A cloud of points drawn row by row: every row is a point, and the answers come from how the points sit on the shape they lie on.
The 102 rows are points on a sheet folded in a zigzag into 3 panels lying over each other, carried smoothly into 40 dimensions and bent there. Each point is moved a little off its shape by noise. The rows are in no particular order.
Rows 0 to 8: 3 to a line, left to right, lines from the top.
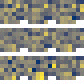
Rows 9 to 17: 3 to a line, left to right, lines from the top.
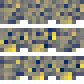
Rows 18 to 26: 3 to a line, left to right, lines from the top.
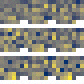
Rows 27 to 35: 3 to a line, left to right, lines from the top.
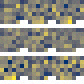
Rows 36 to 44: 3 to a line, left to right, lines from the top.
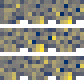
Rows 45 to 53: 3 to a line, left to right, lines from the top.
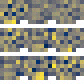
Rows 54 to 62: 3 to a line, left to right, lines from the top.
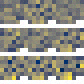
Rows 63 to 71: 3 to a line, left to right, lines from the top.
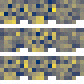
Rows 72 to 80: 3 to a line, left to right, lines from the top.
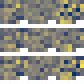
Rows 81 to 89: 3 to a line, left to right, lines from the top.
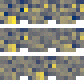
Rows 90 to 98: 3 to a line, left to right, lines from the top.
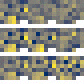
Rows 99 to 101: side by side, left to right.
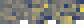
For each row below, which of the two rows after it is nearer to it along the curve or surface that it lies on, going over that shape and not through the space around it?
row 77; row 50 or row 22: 50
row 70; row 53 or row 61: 61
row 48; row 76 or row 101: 76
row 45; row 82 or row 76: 76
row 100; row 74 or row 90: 74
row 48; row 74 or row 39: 74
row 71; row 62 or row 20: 20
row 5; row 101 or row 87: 87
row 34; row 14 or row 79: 14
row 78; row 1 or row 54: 1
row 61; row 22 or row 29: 22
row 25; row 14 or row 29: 14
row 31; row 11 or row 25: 25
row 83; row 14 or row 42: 14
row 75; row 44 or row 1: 1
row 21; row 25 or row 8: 25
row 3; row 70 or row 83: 70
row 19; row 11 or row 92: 92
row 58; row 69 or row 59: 59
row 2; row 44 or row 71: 71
